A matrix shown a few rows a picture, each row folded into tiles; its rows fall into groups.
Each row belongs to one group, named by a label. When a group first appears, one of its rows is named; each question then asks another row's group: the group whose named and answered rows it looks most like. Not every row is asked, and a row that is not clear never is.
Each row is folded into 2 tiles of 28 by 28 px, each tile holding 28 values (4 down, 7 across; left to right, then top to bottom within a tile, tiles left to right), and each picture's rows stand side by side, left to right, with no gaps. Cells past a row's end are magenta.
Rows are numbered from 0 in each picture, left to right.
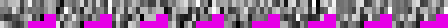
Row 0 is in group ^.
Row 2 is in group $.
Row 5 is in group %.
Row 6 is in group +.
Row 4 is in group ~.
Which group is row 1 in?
+
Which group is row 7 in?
+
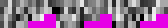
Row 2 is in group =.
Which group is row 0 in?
$
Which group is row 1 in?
+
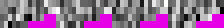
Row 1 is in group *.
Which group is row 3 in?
$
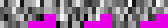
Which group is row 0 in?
^
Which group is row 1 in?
=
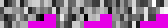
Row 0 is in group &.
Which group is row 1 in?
$
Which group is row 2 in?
*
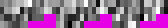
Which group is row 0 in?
^
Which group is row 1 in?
^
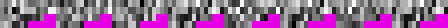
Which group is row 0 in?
*
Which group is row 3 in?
^
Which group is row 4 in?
&
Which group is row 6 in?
^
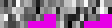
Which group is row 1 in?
^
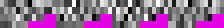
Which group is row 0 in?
&
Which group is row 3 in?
^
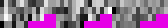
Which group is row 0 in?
=
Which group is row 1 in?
~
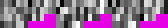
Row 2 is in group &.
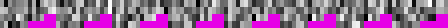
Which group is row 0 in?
%
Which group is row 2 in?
$
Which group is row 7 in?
^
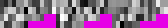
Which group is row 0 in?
+
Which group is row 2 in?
%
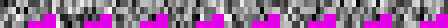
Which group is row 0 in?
+
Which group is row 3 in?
%
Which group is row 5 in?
*
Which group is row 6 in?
^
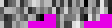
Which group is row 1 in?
$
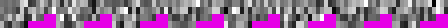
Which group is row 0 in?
+
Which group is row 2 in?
+
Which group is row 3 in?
^
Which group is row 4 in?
+
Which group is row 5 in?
$
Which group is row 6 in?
^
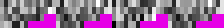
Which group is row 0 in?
*
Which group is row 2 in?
=
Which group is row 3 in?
~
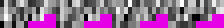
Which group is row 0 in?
=
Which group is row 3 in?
%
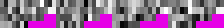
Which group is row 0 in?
*
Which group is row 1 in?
%
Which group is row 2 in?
~
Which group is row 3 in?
*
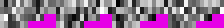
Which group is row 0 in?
~
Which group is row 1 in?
^
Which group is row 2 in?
&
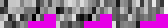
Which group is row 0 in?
~
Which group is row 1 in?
~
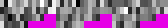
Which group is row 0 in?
~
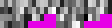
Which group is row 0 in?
~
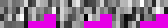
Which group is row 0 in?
+
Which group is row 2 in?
^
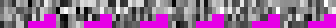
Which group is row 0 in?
=
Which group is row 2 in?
=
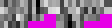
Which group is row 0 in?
%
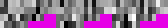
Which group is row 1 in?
%
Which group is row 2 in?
%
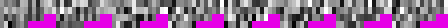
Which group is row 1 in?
=
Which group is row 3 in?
+
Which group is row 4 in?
=
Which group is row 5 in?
^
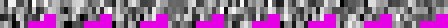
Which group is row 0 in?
%
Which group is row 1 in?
~
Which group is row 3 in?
+
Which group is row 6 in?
&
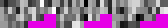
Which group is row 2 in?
~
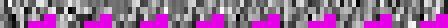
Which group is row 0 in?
~
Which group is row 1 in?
*
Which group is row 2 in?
+
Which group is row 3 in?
+
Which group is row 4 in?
=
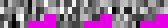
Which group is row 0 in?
%
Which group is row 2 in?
*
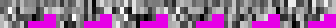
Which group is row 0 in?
*
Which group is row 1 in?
%
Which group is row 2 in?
*
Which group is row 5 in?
%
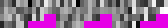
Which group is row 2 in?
*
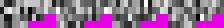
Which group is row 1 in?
*
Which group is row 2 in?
%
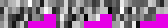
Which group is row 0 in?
^
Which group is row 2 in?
*
